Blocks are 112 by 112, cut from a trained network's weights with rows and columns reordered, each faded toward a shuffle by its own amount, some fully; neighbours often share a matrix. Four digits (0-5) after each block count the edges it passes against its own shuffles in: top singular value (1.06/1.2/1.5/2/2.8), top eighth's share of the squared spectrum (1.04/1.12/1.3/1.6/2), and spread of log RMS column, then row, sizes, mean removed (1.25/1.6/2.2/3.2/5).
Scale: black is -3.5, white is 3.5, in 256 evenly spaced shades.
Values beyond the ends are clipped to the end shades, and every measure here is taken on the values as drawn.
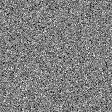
1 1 0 0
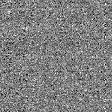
2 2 2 1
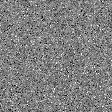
0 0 0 0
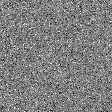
0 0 0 0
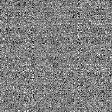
3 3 3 1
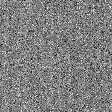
1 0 0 0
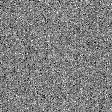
1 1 0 0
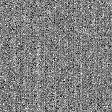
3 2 0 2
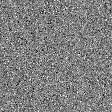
0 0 0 0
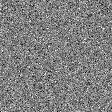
0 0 0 0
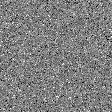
0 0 0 0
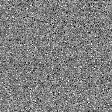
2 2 1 0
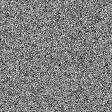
1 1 0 0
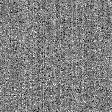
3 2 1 1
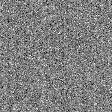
1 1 0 0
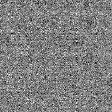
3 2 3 1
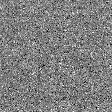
1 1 0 0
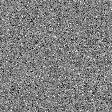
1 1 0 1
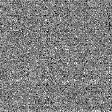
2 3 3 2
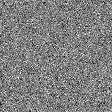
2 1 0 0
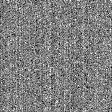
3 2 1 1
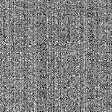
4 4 2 3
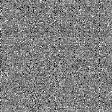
2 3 3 1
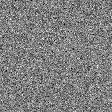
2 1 0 0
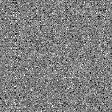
2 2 2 0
